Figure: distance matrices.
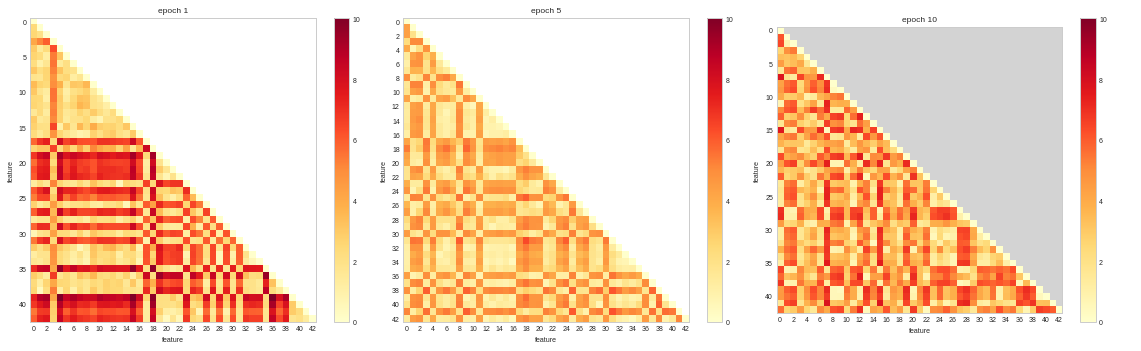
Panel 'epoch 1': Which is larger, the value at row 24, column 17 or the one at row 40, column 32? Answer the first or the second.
the second
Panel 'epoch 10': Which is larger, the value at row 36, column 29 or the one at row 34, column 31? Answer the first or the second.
the first
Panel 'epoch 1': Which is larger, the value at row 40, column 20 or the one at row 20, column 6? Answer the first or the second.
the second
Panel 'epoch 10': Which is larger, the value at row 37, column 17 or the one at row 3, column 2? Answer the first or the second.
the second
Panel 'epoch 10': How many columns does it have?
43
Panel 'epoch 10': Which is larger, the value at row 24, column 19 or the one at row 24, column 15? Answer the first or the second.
the second
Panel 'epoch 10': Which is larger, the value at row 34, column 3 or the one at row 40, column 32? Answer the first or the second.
the second
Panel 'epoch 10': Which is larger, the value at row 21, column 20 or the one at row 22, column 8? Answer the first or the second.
the second
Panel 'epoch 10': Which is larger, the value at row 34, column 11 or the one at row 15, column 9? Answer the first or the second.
the second
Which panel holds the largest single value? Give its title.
epoch 1
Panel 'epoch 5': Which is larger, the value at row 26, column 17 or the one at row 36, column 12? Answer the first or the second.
the second
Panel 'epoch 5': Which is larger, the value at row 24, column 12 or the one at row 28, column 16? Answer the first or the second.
the first
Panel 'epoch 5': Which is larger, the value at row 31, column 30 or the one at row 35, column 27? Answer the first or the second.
the first
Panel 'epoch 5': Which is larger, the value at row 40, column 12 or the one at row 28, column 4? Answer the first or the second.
the second
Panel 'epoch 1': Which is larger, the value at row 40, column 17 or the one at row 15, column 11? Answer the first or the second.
the second
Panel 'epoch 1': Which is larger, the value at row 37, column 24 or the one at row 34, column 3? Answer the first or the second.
the first
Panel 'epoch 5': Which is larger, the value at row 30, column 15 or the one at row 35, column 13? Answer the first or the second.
the first
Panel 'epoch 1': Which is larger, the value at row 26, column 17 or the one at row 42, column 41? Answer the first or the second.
the first
